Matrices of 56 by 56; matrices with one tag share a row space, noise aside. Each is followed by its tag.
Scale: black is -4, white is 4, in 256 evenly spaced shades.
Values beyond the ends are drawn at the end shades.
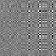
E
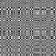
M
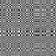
M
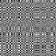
M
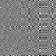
E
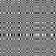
M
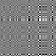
E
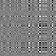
E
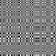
M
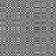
M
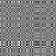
M
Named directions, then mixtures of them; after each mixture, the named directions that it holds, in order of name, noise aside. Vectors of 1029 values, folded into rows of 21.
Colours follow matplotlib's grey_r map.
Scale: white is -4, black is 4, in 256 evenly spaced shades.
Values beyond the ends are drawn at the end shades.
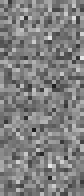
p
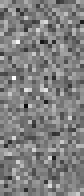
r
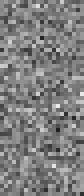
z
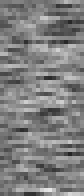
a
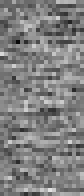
a, r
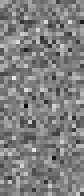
r, z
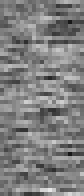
a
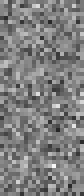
p, z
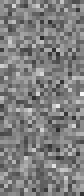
z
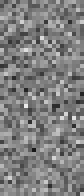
r, z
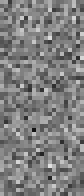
p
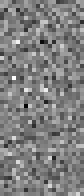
r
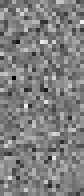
r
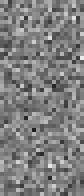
p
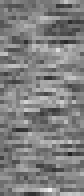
a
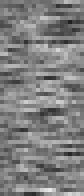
a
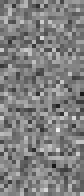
z
